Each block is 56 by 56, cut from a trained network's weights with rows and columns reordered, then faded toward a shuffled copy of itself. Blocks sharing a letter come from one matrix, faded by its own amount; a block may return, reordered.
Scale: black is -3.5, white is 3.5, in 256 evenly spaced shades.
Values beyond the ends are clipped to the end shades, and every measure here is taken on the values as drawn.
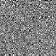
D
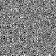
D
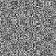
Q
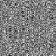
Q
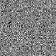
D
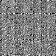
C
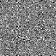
D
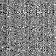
C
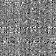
C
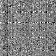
C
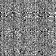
C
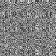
Q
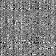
C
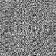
Q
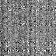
C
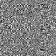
D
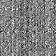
C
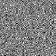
D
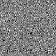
D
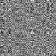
Q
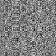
Q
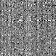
C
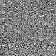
D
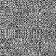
Q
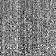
C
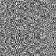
Q
